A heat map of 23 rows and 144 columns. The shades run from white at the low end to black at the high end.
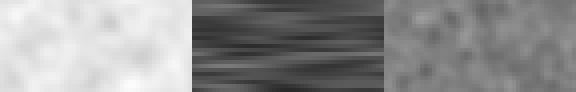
It is made of 1 by 3 panels. Panel 1,1: very low, blotchy, faint in contrast. Panel 1,2: high, streaked across. Panel 1,3: middling, blotchy, faint in contrast.
